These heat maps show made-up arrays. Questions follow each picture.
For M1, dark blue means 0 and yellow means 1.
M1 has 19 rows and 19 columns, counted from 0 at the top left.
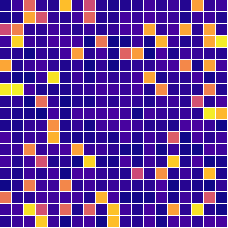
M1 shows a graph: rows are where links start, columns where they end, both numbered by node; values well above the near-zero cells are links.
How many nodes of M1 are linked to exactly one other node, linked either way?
1
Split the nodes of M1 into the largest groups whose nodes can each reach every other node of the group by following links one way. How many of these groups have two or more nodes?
1
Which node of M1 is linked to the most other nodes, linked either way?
node 17
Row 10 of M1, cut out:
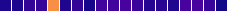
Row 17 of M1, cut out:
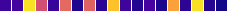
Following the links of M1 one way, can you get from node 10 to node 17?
yes
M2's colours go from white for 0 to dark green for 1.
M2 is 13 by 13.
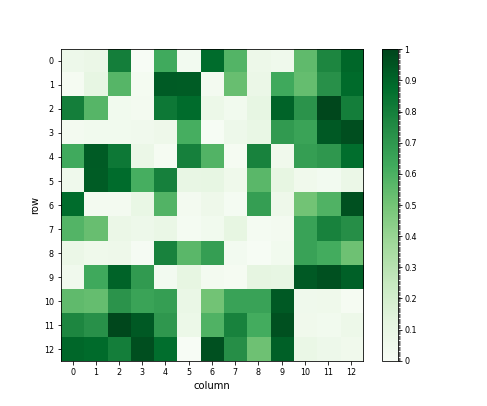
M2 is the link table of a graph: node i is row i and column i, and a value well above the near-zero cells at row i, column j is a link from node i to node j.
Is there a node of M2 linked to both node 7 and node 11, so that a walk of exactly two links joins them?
yes
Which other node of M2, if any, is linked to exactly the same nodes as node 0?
none
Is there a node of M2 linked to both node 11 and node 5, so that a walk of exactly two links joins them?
yes
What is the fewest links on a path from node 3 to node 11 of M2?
1
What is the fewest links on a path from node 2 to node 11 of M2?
1
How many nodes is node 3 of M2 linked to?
5
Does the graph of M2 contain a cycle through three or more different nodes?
yes
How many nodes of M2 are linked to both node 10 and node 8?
2
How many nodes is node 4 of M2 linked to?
9
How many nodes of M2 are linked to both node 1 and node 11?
4
